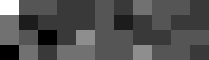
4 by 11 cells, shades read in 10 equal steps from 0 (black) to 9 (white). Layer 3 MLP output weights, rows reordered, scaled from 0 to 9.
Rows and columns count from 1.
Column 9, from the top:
3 3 2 3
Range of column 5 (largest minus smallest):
3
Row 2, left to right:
4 1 2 2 2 3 1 2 3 2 2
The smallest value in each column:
0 1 0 2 2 3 1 2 2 2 2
